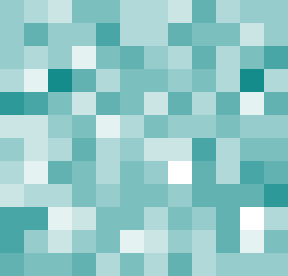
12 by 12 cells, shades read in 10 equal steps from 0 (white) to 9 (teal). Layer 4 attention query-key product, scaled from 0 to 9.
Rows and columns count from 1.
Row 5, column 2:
7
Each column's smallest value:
2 1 1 1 1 1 2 0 3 3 0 3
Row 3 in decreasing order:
7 6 6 5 5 4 4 4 3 3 3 1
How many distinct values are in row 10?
8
